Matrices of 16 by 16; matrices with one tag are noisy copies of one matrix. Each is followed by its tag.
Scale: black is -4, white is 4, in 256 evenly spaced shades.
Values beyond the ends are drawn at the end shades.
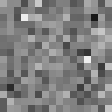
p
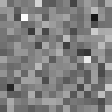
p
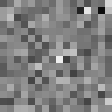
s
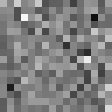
p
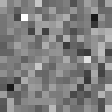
p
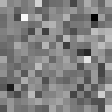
p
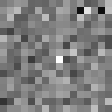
s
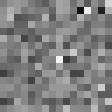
s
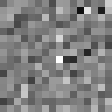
s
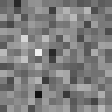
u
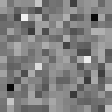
p
